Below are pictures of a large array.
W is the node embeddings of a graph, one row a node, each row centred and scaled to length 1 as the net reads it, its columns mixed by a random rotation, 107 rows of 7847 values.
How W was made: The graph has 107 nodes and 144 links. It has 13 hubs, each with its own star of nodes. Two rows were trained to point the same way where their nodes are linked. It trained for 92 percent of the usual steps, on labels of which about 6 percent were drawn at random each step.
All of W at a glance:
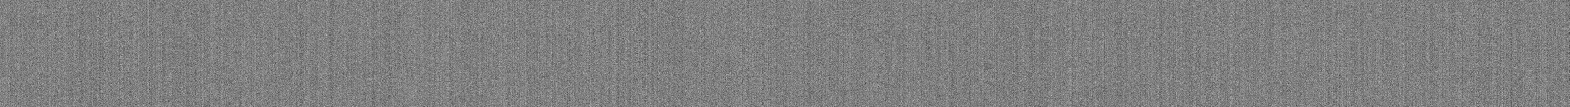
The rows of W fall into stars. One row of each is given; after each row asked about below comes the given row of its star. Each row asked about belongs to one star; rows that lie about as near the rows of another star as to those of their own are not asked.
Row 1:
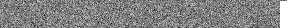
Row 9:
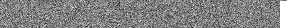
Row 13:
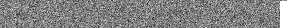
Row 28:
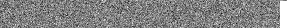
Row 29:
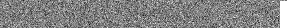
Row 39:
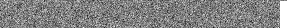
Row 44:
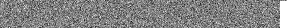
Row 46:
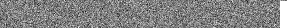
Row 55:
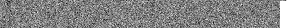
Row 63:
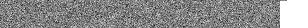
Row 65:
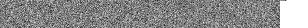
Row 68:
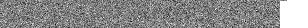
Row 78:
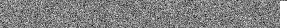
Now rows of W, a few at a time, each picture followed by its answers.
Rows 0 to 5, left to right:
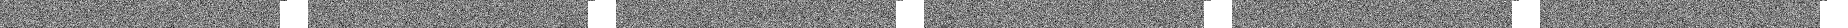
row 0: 78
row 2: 39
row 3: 68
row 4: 29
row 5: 13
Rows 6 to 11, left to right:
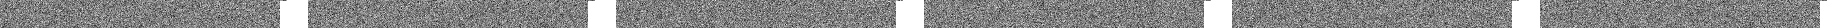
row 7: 28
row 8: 29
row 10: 44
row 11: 29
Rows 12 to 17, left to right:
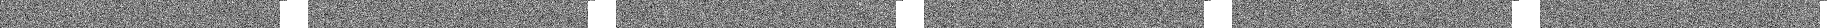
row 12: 46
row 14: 1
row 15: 68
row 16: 78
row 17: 55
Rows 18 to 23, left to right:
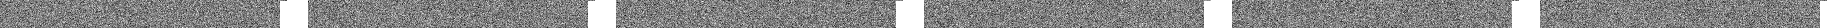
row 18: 65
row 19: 1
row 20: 9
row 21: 68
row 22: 28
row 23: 1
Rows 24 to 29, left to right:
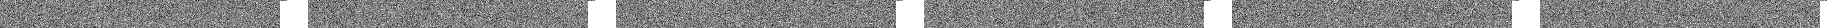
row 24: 39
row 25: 1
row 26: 1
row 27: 44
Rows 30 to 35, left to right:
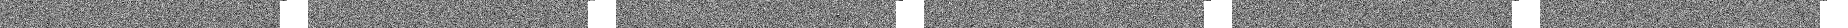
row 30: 78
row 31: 13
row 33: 28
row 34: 78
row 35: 78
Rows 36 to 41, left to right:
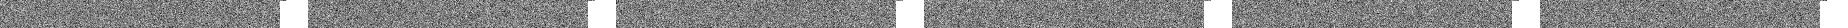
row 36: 55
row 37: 63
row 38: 39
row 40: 29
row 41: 28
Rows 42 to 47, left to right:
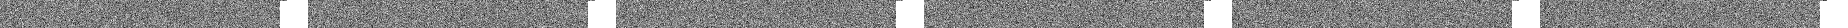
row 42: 65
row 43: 13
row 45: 29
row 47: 28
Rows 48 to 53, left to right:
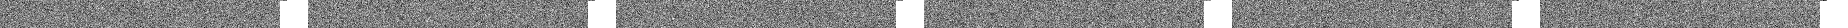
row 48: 28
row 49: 13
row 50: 65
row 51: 29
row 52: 9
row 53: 28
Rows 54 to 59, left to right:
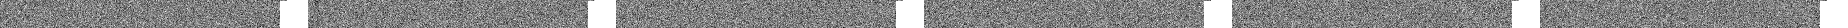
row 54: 46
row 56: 13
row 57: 28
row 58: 29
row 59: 65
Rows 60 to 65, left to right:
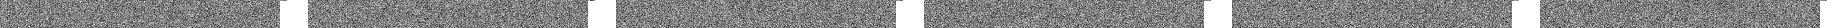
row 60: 9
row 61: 78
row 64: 13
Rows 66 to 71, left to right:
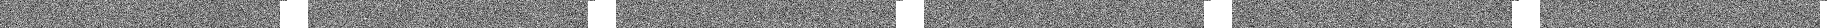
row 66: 13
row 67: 78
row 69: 63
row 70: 68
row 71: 29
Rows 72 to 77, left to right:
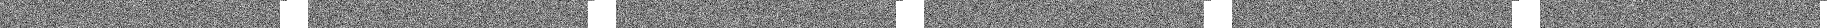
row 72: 55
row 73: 55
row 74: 1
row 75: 78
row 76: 39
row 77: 68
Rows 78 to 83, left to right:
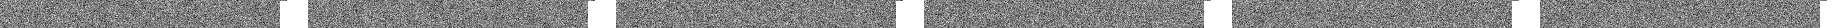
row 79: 28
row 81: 63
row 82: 68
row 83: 68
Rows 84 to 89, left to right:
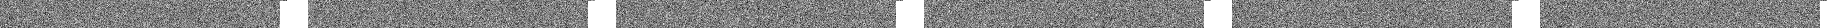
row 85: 44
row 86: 1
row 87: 9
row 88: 55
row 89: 68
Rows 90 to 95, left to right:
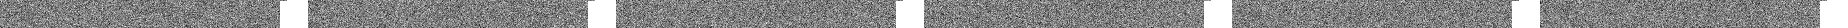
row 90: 1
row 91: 55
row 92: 39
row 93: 13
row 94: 39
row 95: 1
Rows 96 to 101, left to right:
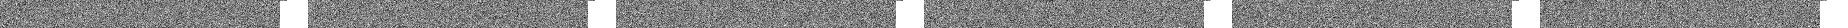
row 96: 46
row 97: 9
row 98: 46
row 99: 63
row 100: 65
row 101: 46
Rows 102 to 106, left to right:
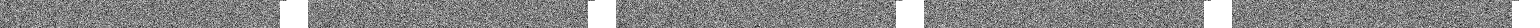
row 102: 55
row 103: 68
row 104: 55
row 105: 13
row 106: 9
